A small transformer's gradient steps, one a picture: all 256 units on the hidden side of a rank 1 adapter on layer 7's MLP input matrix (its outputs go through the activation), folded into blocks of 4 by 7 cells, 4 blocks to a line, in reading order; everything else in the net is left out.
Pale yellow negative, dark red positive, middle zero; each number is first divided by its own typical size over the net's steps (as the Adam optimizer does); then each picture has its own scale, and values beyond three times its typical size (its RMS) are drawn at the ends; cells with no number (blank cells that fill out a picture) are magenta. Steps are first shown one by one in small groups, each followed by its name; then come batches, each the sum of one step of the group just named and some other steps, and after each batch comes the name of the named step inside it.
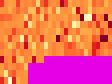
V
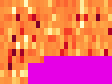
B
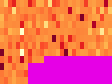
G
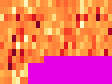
B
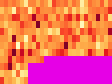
B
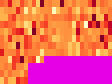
V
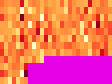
V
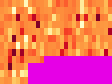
B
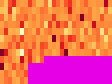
G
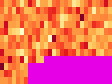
G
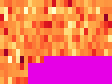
V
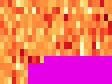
V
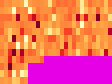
B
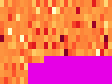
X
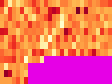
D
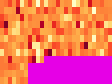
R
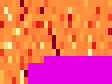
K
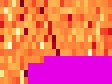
K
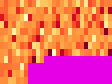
R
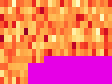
R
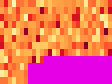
R
